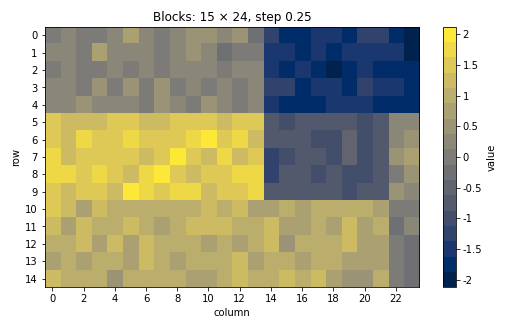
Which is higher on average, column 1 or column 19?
column 1
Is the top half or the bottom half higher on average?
bottom
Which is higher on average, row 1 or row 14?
row 14
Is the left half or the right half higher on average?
left
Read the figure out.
Title: Blocks: 15 × 24, step 0.25
x-axis: column, ticks 0 2 4 6 8 10 12 14 16 18 20 22
y-axis: row, ticks 0 1 2 3 4 5 6 7 8 9 10 11 12 13 14 (0 at the top)
Colour bar: value, ticks -2 -1.5 -1 -0.5 0 0.5 1 1.5 2
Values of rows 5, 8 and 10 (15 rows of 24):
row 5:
1.5 1.25 1.25 1.25 1.5 1.5 1.25 1.25 1.5 1.5 1.5 1.25 1.5 1.5 -0.75 -1 -0.75 -0.75 -0.75 -0.75 -1 -0.75 0.25 0.25
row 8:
1.75 1.75 1.5 1.75 1.5 1.25 1.75 2 1.5 1.25 1.5 1.5 1.75 1.75 -1.25 -0.75 -0.75 -1 -0.75 -1 -1 -0.75 0 0.5
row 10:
1.5 1.25 0.75 1.25 1 1 1 1 1 1 1.25 1 1.25 0.75 0.75 1 0.75 1 1 1 1 0.75 0 0
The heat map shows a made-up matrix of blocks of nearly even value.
